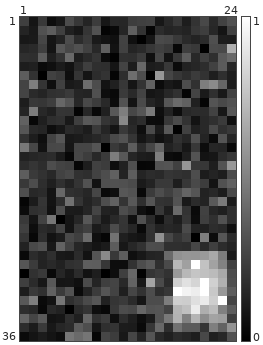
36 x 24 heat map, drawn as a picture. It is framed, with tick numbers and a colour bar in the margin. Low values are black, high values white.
No row or column stands out. The bottom right is the ninth with the highest average. One bump rises in the bottom right. In the bottom right lies a patch that is higher than the rest.
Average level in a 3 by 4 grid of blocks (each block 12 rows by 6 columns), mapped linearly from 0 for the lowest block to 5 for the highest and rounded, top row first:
0001 / 0000 / 0025
